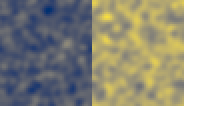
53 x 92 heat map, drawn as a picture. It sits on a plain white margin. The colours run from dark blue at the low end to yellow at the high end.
The table splits into one row of 2 panels. Panel 1,1: low, blotchy. Panel 1,2: high, blotchy.
